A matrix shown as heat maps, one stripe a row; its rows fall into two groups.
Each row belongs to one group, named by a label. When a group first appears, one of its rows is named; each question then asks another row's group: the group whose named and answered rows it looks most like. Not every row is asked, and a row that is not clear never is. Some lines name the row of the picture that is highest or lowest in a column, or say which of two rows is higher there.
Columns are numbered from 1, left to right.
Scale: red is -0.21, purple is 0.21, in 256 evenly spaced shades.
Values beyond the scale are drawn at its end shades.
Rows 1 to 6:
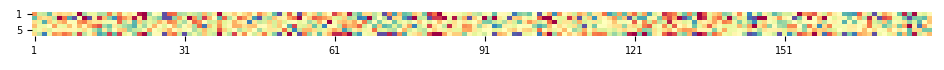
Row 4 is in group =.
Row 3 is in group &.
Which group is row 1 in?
&
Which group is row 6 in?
&
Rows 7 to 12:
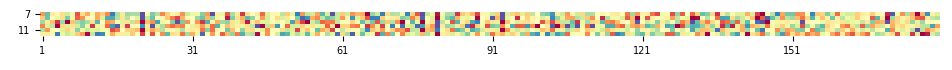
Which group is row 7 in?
=
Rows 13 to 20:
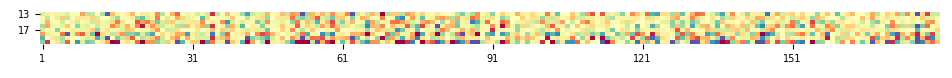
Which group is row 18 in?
=
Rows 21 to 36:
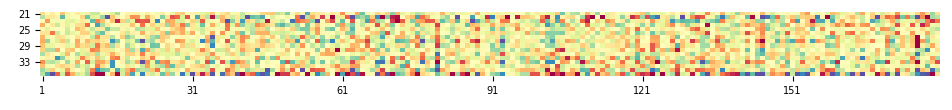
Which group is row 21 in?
&
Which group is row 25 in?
=
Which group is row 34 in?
&
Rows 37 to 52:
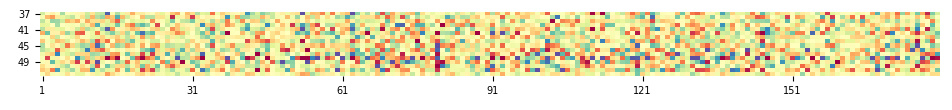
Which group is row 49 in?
&
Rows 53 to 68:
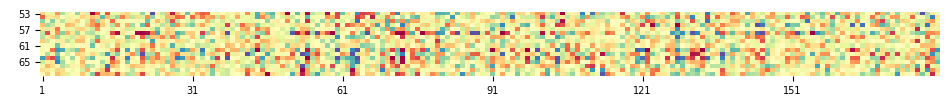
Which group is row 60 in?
=
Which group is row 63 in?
=
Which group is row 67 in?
=
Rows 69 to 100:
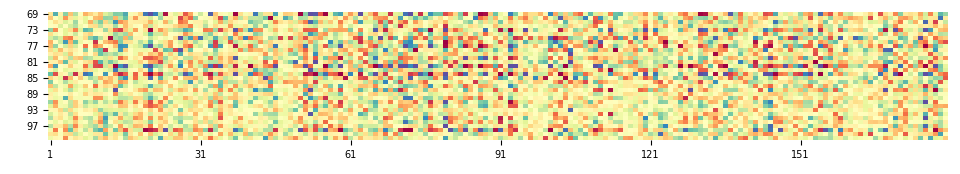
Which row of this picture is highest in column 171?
82
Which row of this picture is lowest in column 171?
84
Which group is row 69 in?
=
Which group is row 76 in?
=
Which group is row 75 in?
&
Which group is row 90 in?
=
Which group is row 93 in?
&
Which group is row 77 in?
=
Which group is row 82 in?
=
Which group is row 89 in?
=
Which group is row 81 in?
&
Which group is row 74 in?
=
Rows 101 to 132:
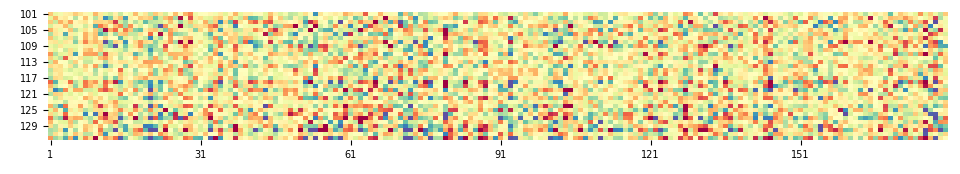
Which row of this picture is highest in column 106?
127
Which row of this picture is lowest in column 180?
127
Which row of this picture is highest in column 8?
126
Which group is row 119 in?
=
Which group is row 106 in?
&
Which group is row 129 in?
=
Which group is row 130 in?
=
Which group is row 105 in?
=
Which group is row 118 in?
=
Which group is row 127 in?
&
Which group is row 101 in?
&
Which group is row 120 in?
&
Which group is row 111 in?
=
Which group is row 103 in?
=
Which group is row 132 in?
=
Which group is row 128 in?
=
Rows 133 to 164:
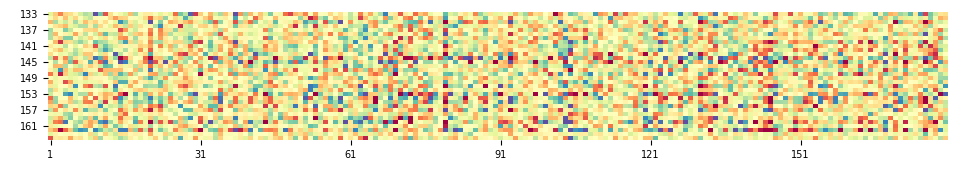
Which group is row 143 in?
=
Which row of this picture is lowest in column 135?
145
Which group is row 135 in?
=
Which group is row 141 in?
&
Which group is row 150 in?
&
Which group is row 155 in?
=
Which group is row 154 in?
=
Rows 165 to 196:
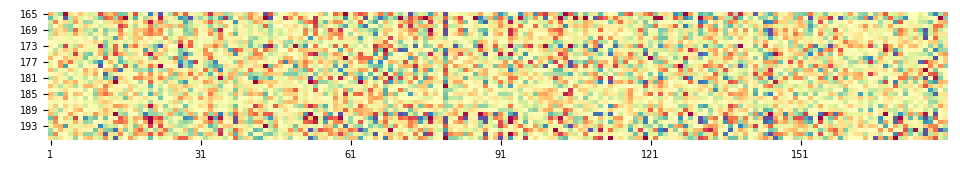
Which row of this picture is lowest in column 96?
196
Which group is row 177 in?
&
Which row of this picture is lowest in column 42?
182
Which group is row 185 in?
&
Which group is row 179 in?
=
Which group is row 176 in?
&
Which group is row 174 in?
=
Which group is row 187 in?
&
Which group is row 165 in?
&
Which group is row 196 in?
=
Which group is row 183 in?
=
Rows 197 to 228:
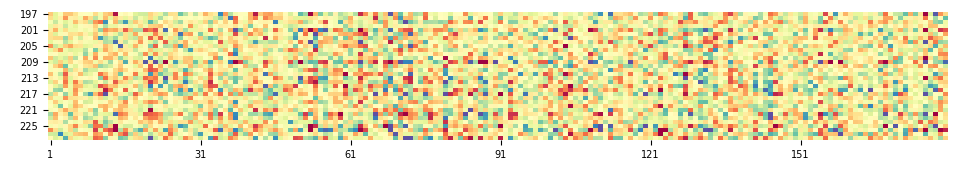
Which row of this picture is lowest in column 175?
224
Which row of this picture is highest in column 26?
209
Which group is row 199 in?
=
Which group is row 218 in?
&
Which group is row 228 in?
=
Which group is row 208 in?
=
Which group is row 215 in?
&
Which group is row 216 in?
&
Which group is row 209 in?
=
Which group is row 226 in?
=
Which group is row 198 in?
=
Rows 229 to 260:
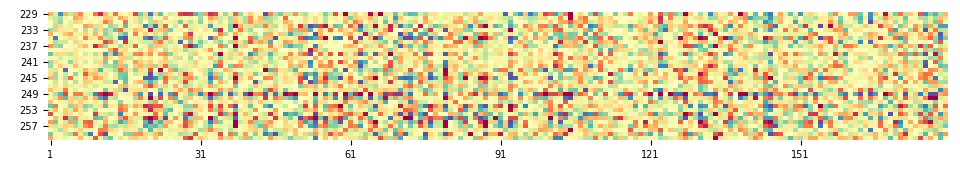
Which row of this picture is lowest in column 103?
236
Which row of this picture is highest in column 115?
249
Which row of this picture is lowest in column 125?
249
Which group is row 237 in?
&
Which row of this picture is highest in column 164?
254
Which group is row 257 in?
=
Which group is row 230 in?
&
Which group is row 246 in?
=
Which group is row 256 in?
=
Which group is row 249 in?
&
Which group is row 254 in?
&
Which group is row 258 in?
&
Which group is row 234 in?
&
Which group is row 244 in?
=
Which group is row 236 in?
&
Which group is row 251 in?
&
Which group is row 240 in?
&
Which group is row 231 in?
&
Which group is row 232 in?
=
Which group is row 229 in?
&
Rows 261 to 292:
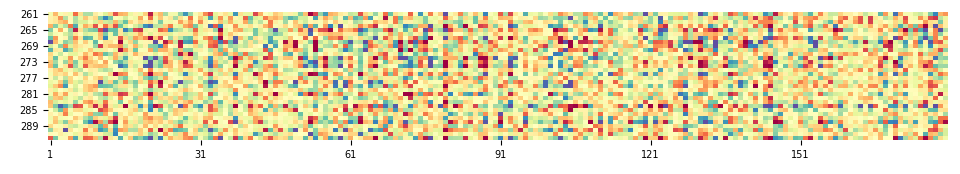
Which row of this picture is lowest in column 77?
267
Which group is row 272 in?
=
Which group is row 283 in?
=
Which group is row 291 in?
=
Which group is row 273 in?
=
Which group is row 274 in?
=
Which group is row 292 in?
=
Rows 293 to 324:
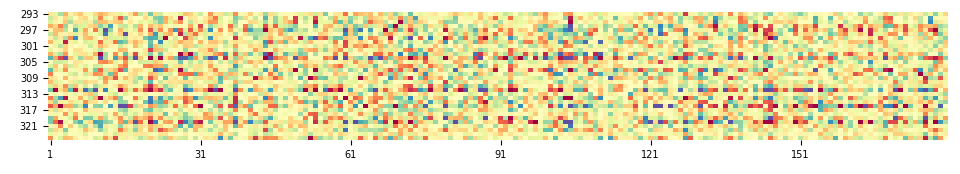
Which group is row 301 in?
&
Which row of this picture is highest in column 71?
303
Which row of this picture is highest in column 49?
297
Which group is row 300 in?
&
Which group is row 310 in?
=
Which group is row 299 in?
=
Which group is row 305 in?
&
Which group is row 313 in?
=
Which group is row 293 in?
&
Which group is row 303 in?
&
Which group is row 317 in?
=
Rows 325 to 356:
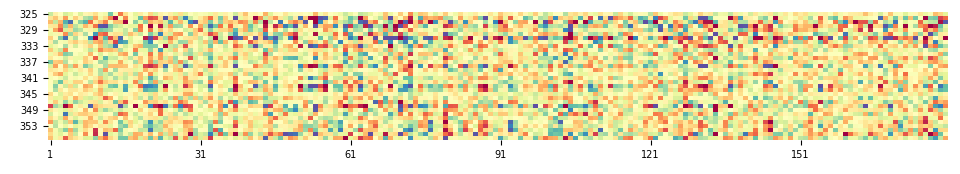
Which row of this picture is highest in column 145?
338
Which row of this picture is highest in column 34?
328
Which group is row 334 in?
&
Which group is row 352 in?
=
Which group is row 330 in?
&
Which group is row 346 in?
&
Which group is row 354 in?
=
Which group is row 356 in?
&
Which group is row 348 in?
&
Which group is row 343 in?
=
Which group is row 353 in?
=
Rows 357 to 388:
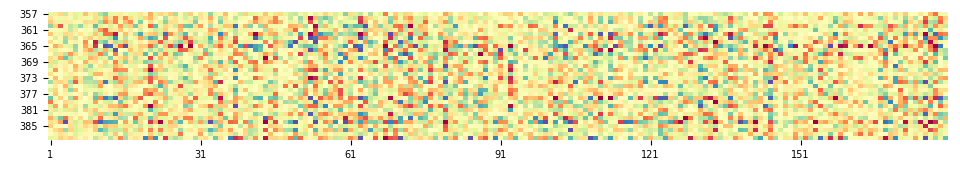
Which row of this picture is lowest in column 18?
383
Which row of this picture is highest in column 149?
365
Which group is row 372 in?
=
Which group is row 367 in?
=
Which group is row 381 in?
=
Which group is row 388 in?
=
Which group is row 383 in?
&
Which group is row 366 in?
=
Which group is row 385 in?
=
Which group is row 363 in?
=
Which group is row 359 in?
=
